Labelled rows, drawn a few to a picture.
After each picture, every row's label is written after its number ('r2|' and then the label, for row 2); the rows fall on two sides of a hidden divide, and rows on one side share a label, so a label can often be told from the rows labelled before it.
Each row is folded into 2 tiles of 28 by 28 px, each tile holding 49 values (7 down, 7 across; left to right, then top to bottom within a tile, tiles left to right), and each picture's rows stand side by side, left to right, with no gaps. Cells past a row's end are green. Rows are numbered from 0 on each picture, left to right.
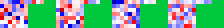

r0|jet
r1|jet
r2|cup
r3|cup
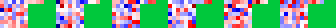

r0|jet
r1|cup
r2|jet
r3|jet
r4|jet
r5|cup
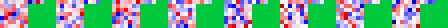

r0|cup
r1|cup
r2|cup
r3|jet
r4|cup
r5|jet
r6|cup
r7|cup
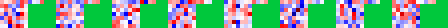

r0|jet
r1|cup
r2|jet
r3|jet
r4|jet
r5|cup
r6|jet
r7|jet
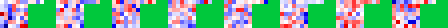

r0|cup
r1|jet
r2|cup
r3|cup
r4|cup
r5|jet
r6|jet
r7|jet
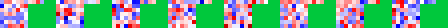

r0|cup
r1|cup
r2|cup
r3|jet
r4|jet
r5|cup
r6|jet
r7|cup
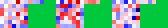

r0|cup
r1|cup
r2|jet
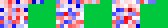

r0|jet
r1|jet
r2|cup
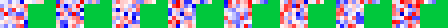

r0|cup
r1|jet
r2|cup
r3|jet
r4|cup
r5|jet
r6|cup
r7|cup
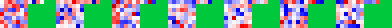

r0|jet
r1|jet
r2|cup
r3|cup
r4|jet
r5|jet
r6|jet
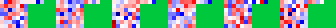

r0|jet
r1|jet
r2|jet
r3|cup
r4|cup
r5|jet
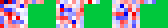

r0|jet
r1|jet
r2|cup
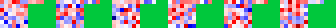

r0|cup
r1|cup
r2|cup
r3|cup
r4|jet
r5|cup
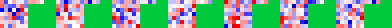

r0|jet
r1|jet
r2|cup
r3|cup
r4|jet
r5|jet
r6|jet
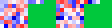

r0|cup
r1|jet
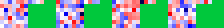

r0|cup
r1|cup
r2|cup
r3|jet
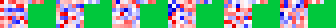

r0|jet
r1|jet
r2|jet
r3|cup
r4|cup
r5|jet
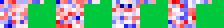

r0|cup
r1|jet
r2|cup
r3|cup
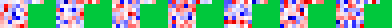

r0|jet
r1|cup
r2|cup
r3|cup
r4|jet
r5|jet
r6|cup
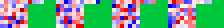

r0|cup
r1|jet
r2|cup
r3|cup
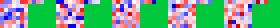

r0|jet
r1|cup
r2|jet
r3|cup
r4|cup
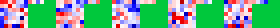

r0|cup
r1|jet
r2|jet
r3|cup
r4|cup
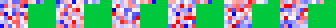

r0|jet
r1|cup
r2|jet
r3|jet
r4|cup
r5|cup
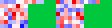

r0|cup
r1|jet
